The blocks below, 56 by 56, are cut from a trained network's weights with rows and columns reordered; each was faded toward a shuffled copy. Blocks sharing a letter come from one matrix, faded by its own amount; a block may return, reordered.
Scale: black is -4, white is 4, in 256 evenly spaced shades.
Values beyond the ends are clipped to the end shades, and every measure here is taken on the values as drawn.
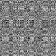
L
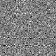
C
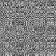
L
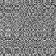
L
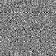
C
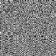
C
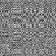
L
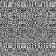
L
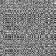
L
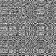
L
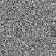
C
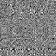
C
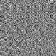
C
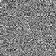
C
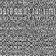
L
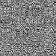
C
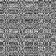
L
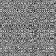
L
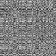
L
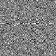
C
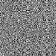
C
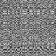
L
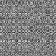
L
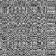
L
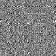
C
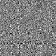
C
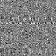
C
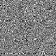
C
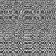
L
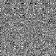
C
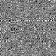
C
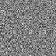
C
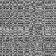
L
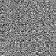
C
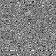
C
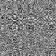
C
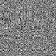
C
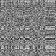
L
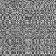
L
